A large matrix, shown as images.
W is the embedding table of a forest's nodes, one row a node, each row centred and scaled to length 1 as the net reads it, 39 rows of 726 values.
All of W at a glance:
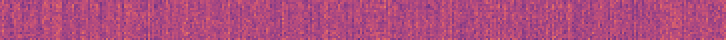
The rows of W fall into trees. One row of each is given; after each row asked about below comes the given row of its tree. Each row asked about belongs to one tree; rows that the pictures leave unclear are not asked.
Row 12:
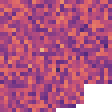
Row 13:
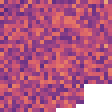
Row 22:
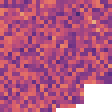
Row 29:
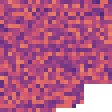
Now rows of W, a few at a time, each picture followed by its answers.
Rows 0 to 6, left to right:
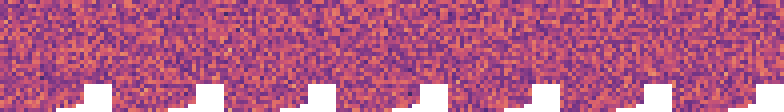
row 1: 29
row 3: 29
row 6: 13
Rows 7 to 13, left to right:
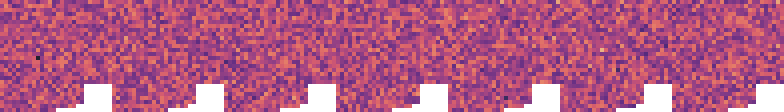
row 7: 13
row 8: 12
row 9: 13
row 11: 22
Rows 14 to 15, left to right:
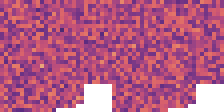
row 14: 12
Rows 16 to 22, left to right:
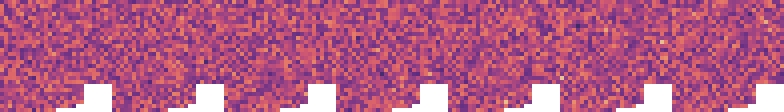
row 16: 29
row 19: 13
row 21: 22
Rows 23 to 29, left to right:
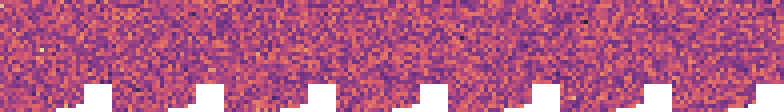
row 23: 12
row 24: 22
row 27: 22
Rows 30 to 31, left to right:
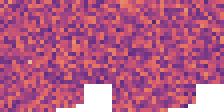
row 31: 29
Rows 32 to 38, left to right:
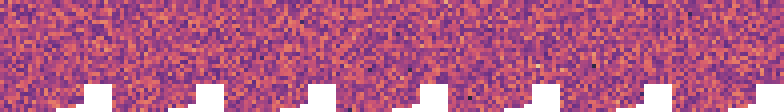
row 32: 13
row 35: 22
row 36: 12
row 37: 13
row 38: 13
